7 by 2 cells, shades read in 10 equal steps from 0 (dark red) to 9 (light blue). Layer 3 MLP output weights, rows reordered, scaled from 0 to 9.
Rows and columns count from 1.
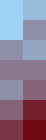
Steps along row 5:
down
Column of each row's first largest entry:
1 1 2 1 1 1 1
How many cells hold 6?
3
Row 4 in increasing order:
5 5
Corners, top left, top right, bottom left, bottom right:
9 8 2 0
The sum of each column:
41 31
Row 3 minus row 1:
-3 -1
